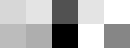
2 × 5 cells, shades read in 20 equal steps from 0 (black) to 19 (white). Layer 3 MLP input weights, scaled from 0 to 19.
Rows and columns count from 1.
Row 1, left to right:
16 17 6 17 19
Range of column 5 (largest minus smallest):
9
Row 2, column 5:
10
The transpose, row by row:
16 14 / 17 13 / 6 0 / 17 19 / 19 10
